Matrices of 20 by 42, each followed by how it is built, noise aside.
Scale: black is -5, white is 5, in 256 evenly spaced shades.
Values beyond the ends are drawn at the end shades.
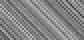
Toeplitz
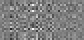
low rank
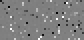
sparse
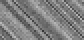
Toeplitz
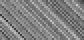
Toeplitz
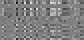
low rank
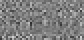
low rank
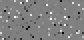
sparse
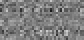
low rank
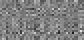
low rank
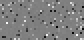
sparse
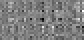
low rank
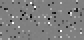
sparse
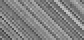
Toeplitz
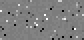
sparse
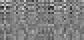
low rank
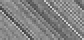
Toeplitz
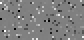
sparse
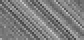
Toeplitz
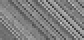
Toeplitz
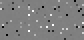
sparse
